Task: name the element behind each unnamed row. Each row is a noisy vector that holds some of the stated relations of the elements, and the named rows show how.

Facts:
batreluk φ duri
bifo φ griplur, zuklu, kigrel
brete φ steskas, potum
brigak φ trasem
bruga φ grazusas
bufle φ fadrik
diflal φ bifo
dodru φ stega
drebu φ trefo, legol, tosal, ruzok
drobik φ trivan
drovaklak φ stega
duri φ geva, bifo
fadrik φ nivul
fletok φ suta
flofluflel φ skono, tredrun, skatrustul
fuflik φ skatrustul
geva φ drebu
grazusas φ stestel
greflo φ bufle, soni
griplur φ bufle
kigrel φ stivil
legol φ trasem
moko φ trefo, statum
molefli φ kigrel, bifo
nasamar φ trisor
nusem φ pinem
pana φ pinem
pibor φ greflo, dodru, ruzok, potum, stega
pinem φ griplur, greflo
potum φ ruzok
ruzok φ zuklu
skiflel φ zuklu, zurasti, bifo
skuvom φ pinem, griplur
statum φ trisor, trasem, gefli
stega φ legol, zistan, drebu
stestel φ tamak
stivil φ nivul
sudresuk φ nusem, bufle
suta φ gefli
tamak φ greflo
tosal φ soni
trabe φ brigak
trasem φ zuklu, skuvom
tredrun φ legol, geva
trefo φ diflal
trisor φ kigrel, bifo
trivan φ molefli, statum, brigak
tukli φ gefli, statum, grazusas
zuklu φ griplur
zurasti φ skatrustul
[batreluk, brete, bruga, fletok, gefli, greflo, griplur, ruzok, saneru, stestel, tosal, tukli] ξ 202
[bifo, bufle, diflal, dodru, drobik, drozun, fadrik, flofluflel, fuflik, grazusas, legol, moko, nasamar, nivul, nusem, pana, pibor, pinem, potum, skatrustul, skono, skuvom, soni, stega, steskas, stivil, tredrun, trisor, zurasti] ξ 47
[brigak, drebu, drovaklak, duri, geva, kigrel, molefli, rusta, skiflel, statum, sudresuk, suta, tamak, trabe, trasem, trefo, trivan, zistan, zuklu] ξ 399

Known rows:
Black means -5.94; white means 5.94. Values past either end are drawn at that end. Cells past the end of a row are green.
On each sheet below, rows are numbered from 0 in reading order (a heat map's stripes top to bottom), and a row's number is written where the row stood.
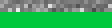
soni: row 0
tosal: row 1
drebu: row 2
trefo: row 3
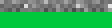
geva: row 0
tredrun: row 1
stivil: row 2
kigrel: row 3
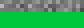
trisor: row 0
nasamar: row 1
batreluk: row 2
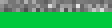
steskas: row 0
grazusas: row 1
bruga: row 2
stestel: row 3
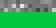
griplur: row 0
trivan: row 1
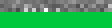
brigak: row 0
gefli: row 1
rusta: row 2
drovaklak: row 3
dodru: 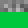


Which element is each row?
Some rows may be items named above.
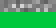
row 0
griplur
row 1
bufle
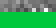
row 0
skono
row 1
gefli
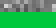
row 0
pibor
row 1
zuklu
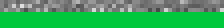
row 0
griplur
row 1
nivul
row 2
drobik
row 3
nusem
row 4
bufle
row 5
trivan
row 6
skiflel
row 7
trivan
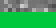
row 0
grazusas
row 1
fletok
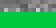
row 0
fletok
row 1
skuvom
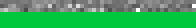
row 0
saneru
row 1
pana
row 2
griplur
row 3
drozun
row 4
trabe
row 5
bifo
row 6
zistan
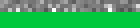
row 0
soni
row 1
sudresuk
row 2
bufle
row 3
tamak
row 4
kigrel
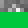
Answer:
ruzok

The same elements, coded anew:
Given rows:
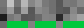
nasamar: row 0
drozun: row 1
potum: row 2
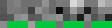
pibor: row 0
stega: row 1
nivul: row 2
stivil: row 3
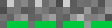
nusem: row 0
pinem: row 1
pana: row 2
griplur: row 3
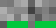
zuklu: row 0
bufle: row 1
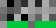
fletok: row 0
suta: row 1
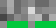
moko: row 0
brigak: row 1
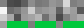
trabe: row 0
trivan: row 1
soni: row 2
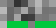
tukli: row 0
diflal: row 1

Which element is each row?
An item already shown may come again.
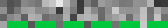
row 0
ruzok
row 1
kigrel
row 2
skono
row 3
skiflel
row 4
trivan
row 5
stestel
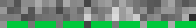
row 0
griplur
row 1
bifo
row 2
bufle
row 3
sudresuk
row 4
tamak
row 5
ruzok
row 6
gefli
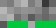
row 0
molefli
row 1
drobik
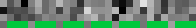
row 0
fuflik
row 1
moko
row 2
flofluflel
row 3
trivan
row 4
brete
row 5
skono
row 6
saneru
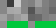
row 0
zistan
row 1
drozun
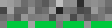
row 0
tredrun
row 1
saneru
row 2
skatrustul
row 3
legol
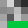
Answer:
grazusas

